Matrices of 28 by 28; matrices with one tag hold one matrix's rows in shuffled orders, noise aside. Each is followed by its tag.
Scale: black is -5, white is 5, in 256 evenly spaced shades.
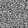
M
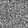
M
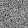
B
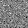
M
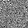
M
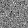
B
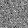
B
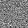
M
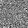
M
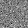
B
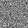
M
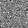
M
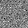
M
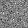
B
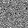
M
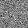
B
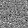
M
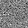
M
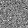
M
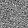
B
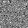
M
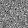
B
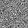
B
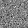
B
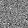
M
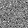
M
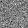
B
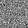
M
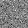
B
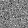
B
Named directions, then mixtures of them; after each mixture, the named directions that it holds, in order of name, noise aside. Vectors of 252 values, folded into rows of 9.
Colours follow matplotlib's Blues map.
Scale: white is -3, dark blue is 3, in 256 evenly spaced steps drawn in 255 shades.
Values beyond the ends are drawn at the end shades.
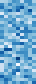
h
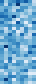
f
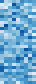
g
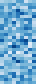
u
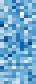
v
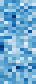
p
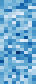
h, p, u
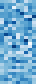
u, v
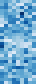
f, p, v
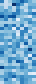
f, g, u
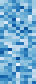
g, h, p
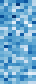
f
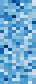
f, h, p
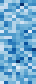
g, p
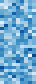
g, u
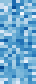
g, v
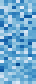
h, v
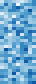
f, h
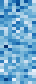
f, h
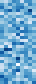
h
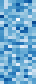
f, g, h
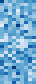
g, u, v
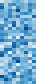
h, u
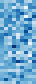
u, v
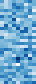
g, h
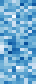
p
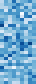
v
